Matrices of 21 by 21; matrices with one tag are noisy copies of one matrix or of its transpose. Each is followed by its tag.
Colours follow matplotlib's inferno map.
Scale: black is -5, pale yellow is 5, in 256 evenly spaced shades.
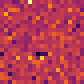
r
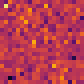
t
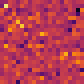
t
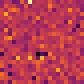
r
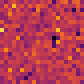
r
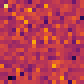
t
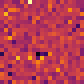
r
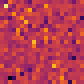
t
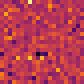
r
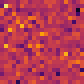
t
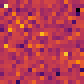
t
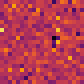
r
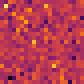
t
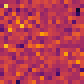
t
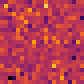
t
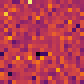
r
